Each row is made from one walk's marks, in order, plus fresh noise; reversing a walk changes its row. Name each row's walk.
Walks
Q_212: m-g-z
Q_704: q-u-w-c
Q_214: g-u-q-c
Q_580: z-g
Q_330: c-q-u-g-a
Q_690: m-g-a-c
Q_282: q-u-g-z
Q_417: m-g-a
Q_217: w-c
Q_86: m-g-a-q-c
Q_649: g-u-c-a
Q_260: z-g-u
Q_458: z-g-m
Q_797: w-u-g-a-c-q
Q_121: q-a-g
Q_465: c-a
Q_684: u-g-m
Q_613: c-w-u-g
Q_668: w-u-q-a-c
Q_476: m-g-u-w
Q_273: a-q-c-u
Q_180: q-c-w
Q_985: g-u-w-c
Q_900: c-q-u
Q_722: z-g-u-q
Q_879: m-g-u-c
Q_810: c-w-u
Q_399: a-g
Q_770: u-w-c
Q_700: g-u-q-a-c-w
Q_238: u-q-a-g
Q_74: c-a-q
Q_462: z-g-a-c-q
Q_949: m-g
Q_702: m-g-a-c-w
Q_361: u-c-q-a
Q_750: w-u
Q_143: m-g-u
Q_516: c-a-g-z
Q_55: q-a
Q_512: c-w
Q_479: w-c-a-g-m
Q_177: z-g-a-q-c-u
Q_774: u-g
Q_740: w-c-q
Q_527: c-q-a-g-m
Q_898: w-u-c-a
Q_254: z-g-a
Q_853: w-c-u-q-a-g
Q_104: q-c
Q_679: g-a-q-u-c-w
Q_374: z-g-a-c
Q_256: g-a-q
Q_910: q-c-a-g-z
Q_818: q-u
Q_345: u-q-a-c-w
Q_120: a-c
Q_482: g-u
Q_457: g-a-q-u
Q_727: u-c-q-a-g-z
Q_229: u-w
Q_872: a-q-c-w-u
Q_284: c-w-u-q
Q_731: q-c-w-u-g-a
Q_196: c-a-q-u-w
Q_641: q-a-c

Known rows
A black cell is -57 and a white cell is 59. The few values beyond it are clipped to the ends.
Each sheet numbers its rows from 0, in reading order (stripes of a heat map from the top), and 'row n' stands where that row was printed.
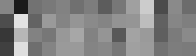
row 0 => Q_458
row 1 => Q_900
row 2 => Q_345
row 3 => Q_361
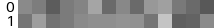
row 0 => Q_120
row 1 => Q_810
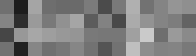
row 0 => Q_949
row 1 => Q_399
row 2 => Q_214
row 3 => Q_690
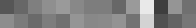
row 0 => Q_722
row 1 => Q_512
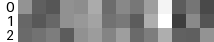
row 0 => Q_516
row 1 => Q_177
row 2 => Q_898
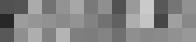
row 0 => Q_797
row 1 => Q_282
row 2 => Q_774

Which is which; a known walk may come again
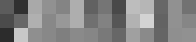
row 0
Q_256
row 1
Q_700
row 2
Q_818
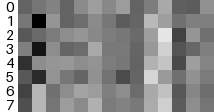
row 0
Q_898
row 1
Q_702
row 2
Q_722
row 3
Q_479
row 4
Q_282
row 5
Q_86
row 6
Q_727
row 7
Q_330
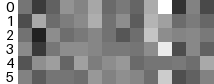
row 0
Q_462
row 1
Q_273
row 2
Q_690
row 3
Q_580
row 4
Q_229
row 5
Q_217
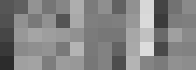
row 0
Q_853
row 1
Q_180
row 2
Q_214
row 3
Q_731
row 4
Q_238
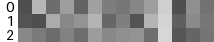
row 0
Q_104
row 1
Q_679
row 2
Q_512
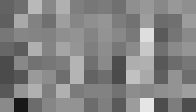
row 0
Q_482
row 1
Q_770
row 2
Q_613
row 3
Q_985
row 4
Q_872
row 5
Q_121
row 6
Q_774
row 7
Q_254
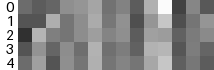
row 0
Q_177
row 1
Q_797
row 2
Q_345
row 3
Q_641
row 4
Q_74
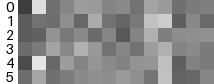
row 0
Q_361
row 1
Q_527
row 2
Q_879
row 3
Q_649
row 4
Q_900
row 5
Q_810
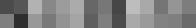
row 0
Q_457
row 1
Q_399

